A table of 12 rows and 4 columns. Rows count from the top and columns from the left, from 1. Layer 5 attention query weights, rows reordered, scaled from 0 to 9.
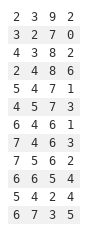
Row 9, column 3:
6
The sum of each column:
57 51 74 33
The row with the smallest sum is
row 2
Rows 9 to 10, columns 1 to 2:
7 5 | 6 6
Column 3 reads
9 7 8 8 7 7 6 6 6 5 2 3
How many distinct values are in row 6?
4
